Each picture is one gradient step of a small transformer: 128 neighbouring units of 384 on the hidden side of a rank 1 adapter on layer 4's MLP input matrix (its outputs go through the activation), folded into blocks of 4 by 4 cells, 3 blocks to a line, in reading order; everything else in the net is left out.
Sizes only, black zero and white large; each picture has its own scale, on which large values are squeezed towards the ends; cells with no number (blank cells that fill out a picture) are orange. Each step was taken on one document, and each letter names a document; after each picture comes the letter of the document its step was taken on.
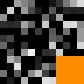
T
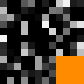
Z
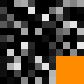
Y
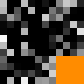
Z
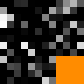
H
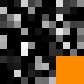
Y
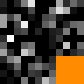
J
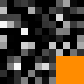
Y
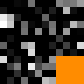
H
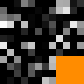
H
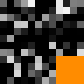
J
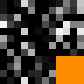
Y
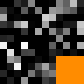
T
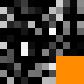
T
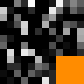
T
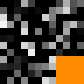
H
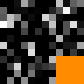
H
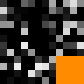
Z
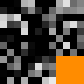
T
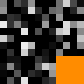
Y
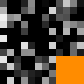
Z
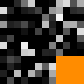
T
